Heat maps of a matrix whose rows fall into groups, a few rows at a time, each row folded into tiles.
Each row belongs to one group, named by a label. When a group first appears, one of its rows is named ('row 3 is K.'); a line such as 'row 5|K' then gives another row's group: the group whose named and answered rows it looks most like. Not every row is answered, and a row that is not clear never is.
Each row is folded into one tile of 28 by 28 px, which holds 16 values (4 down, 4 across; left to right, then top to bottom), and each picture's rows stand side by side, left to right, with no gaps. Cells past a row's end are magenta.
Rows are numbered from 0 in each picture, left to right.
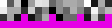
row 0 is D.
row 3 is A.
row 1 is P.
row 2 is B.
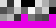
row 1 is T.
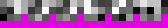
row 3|D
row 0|B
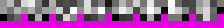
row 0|B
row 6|D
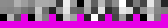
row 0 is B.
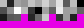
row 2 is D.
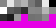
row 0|P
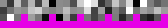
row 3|P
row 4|D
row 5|D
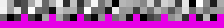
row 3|P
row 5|B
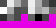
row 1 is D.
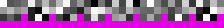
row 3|A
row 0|D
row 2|P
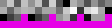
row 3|T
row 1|B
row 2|A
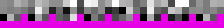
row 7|B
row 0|B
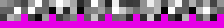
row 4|D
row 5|T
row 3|T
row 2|P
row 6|P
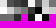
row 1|B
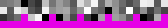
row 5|P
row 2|B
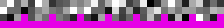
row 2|A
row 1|T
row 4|P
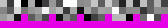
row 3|B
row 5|A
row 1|A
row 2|T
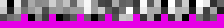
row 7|P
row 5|D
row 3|D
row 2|B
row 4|A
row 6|D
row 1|B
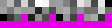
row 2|B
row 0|B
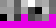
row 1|P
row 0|B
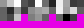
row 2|D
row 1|T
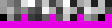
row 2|T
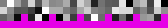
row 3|A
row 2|B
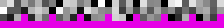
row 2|T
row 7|B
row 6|P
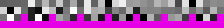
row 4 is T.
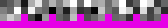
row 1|P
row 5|P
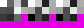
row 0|D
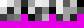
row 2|D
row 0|P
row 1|P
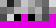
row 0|A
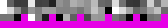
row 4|D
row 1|D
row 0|D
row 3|T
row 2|B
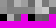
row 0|B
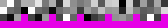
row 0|P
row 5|A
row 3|B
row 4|A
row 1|P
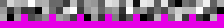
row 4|D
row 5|P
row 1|P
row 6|A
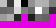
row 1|T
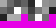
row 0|A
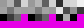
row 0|B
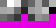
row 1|T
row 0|T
